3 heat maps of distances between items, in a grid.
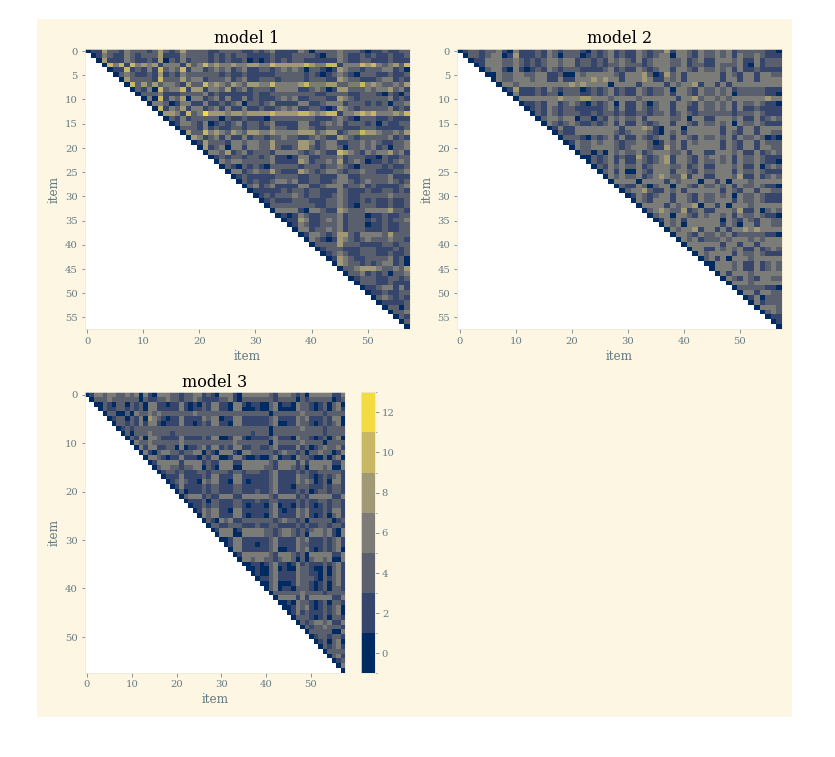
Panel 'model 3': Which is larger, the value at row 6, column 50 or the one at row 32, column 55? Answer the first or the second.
the second
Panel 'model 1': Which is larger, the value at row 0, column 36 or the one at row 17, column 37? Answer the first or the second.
the second
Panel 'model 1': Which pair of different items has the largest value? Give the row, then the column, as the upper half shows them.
13, 21
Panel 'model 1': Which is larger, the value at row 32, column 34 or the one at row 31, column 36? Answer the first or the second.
the first
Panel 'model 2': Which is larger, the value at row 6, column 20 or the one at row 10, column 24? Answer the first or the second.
the second
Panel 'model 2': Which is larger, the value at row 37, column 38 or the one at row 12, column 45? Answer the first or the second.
the first
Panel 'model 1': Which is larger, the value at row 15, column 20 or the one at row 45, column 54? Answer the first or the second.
the second
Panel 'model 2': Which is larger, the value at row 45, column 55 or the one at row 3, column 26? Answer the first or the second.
the first
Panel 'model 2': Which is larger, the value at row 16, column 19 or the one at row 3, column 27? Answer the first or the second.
the second
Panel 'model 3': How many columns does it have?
58
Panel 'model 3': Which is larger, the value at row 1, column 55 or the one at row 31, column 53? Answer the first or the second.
the second
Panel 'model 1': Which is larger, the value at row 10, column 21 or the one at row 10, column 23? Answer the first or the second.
the second
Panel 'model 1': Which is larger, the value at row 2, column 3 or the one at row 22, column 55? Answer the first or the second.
the first
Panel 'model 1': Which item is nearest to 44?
57
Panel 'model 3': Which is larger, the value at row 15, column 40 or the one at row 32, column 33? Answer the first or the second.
the second
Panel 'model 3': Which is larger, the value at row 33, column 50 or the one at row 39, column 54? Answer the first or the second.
the first
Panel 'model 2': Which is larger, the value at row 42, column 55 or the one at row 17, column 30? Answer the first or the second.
the second
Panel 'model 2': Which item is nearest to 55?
18
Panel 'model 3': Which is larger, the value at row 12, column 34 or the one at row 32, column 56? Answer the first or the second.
the second
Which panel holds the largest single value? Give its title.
model 1
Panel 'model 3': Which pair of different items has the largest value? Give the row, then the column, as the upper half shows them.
5, 14
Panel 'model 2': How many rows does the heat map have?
58
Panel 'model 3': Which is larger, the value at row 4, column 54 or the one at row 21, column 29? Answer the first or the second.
the first
